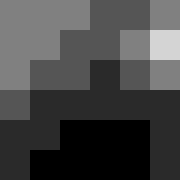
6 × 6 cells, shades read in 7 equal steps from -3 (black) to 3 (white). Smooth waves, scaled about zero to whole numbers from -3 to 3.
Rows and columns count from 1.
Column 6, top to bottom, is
0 2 0 -2 -2 -2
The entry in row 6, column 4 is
-3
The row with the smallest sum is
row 6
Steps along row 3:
down same down up up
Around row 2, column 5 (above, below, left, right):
-1 -1 -1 2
